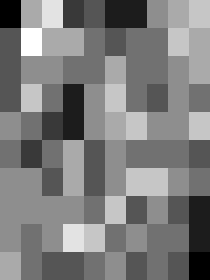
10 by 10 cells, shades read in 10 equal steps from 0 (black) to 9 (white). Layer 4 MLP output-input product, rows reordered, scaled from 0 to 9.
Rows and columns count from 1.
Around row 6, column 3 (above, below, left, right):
2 3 2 6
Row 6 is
4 2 4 6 3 5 4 4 4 3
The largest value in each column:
6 9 8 8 7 7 7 7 7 7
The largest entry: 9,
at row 2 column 2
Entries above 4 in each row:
5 5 5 4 7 2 7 6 5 2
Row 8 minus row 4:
2 -2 1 4 -1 0 -1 2 -2 -3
